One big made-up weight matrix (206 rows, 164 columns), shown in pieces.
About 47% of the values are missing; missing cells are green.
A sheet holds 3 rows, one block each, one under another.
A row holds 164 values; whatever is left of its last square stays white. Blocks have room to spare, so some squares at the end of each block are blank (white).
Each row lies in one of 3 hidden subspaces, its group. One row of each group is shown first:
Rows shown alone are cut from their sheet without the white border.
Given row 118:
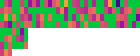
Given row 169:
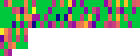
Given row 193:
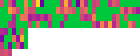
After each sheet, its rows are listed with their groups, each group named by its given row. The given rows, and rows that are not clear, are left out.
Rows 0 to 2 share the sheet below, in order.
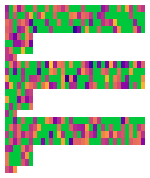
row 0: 118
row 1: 169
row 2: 118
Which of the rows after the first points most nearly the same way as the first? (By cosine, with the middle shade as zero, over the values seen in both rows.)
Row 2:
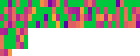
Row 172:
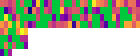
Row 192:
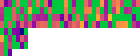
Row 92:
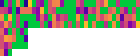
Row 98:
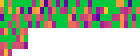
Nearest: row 192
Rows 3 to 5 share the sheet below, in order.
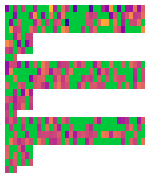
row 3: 169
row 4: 118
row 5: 169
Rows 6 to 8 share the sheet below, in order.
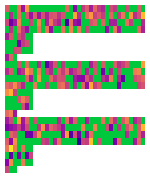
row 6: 169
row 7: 193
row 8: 193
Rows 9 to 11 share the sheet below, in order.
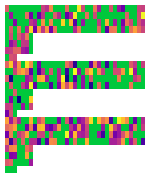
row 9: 169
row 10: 169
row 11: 169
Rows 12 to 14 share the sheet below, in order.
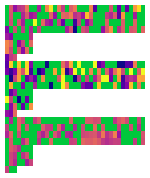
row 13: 169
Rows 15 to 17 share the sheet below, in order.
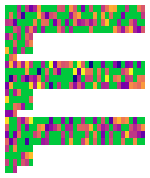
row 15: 118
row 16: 169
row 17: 169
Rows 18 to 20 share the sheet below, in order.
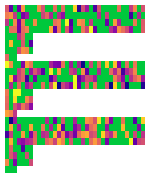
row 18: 169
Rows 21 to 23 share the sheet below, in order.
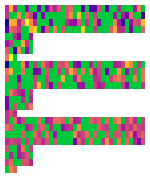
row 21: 193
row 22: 118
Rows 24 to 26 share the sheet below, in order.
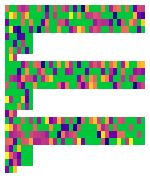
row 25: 193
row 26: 193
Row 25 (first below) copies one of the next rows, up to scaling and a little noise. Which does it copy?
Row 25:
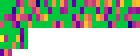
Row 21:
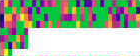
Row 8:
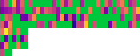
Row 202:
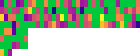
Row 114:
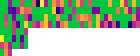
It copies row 114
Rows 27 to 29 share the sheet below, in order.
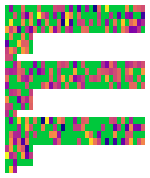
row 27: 169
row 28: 169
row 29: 193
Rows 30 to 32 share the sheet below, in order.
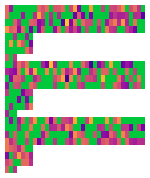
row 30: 169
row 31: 169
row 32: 169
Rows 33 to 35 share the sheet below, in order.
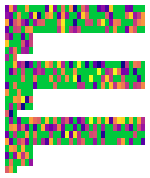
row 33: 169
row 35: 169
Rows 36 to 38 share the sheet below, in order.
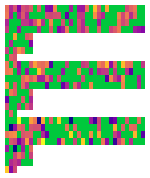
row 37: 169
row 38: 118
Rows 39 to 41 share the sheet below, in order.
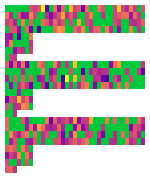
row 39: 193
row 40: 169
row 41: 169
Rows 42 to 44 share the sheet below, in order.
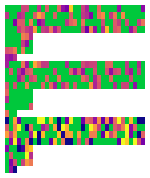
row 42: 118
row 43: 169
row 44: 193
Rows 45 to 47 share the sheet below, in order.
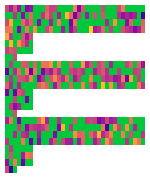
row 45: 169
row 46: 118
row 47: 193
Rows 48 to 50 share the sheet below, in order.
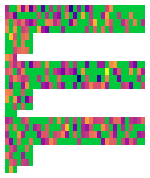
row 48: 193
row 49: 193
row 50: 118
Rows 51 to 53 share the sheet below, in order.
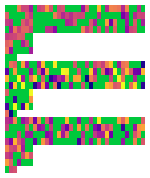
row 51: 118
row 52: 193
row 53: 118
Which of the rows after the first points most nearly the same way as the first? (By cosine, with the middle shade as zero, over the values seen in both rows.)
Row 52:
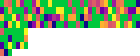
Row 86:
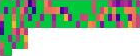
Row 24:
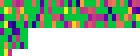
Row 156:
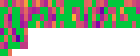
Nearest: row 156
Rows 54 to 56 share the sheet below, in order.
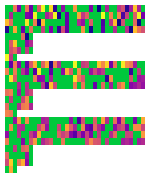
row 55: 169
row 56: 193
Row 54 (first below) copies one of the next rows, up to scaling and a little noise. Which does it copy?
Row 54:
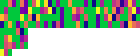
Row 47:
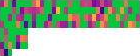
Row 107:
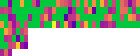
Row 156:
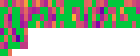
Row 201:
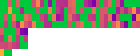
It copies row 201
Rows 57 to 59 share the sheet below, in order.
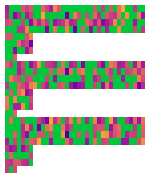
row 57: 118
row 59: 169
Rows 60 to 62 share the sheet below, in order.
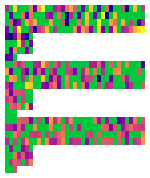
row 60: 193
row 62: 169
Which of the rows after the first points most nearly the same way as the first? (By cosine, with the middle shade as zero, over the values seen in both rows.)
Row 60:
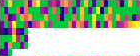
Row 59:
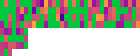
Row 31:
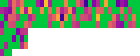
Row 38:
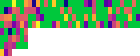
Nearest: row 59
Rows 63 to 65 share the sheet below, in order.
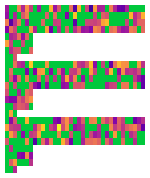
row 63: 169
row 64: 169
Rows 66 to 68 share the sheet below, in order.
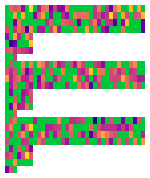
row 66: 169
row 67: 193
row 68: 118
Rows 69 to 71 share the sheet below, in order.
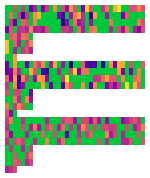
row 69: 118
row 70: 118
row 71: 169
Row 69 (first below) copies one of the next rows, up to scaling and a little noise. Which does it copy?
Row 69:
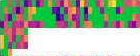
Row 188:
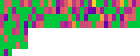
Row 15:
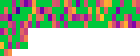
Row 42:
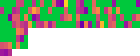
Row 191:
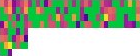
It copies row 15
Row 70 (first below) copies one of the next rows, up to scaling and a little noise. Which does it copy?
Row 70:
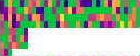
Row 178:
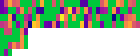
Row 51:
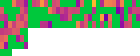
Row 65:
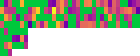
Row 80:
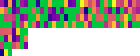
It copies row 178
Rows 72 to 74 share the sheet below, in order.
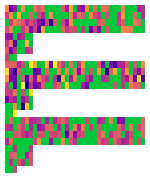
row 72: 193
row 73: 193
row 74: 169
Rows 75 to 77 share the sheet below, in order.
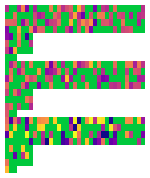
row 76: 169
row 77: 169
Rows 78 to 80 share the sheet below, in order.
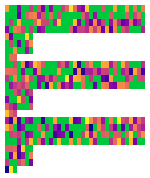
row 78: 118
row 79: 169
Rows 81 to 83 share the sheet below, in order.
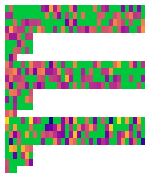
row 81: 169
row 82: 169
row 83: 169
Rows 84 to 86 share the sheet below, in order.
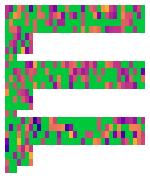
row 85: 169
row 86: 169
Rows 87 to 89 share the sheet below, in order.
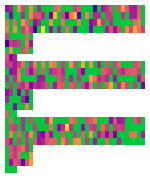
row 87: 118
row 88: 118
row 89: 118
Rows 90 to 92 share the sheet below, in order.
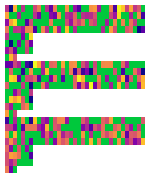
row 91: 169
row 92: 169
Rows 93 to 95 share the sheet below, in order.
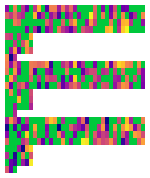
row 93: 193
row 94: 169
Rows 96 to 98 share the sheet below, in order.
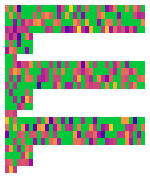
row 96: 118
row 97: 193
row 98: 169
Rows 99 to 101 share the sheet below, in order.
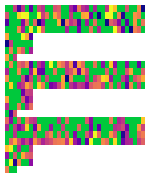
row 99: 193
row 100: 169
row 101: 193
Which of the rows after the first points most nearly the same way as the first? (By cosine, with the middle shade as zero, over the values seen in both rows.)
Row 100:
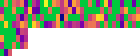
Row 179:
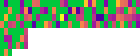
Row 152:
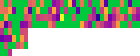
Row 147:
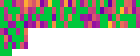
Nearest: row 147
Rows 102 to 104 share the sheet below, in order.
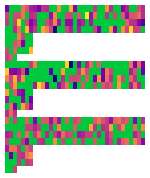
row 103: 118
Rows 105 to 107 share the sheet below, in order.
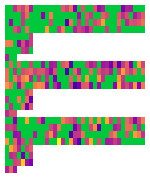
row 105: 169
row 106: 118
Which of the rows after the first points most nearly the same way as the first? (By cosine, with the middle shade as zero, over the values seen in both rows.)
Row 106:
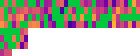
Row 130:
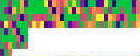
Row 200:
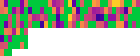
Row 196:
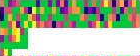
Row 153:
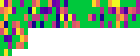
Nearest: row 196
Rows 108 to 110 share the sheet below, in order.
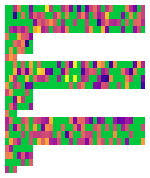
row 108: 193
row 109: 169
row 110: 169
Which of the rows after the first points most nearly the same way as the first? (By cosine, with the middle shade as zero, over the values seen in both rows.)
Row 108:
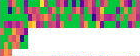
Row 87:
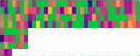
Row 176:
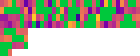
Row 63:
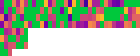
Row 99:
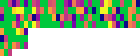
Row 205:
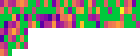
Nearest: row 99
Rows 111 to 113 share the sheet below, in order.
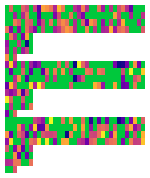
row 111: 118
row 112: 169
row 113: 169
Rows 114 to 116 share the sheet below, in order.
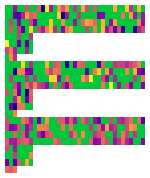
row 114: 193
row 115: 118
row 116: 118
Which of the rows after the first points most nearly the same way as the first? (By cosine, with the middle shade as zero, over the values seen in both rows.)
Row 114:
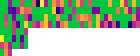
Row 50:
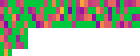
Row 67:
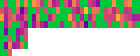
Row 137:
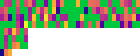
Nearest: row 137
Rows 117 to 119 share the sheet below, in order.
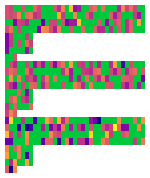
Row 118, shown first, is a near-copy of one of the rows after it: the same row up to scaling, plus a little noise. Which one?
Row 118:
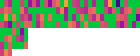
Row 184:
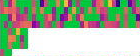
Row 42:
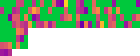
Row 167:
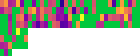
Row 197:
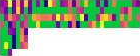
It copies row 184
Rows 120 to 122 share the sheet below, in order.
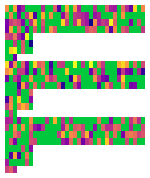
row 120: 118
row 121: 169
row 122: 118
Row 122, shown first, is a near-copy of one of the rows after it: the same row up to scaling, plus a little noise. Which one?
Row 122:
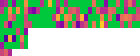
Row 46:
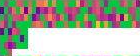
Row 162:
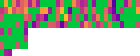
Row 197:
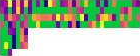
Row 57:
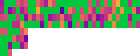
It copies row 197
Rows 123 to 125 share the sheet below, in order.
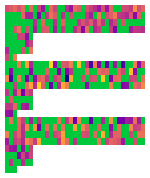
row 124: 169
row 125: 169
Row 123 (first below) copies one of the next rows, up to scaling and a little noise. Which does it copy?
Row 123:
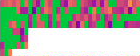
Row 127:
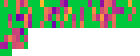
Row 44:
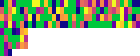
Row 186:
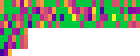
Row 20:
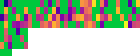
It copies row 127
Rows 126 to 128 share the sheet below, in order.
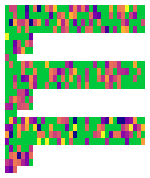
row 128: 169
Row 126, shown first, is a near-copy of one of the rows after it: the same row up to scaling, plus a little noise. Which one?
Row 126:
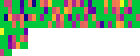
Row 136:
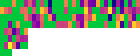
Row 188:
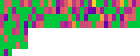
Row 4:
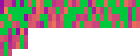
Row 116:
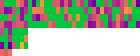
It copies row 4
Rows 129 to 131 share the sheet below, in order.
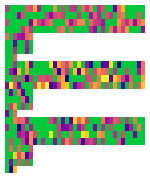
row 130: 169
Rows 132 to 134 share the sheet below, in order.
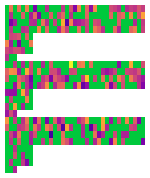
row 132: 169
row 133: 118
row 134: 118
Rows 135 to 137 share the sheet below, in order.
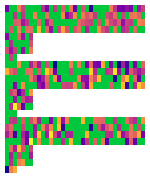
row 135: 169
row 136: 118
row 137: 193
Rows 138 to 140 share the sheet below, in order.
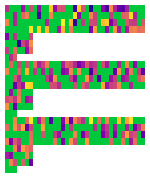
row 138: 169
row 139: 193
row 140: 169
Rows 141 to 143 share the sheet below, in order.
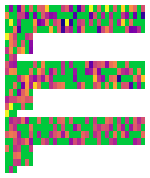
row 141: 169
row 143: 169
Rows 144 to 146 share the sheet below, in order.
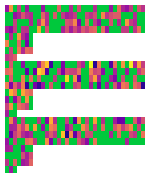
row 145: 169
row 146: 169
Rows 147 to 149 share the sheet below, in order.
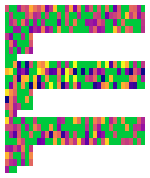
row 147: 193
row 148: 169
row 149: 118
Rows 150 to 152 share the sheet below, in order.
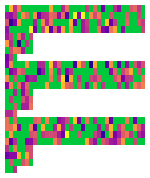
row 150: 169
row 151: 169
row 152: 169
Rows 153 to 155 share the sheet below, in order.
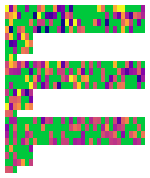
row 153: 169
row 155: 193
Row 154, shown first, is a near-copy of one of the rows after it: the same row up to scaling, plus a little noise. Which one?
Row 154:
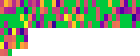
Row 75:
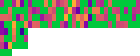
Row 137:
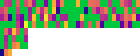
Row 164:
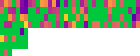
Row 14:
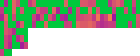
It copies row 164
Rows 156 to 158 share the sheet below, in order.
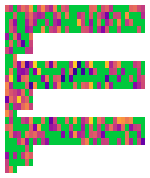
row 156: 193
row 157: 169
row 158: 169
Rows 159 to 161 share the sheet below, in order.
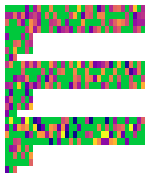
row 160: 193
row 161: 169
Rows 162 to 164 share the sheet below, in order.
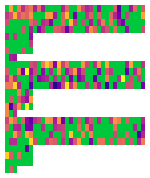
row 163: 118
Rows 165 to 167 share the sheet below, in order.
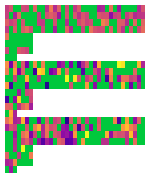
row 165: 169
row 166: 169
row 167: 118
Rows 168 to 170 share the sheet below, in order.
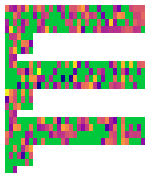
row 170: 193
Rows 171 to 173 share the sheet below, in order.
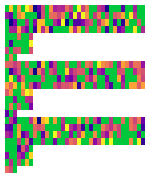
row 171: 169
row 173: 118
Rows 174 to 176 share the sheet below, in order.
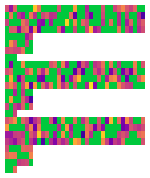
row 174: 169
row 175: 169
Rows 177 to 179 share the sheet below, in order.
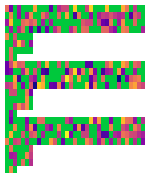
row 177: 169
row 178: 118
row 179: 169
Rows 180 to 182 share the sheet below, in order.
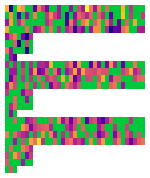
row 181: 169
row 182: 193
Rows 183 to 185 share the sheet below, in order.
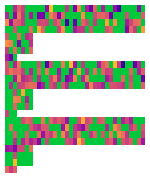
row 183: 169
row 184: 118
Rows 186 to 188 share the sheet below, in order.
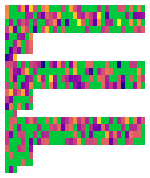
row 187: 193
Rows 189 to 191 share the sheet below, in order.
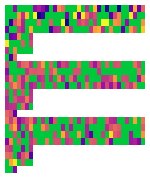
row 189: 169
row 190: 193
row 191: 118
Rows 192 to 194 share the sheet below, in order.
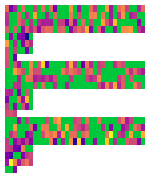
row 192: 193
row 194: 118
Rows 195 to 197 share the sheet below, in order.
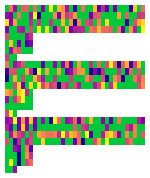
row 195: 169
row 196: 193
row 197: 118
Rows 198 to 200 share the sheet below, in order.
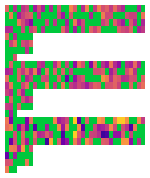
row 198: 118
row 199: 169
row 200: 169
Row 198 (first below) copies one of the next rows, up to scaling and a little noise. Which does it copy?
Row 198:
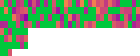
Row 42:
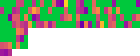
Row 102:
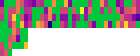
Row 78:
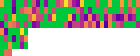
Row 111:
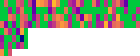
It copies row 78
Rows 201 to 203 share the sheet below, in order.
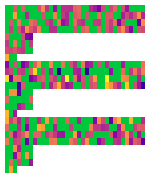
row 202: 193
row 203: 169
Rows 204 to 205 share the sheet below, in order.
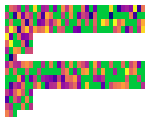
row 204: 169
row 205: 193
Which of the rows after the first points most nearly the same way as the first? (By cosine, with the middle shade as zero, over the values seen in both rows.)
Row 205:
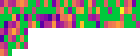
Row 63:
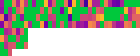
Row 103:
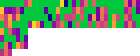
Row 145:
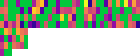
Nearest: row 103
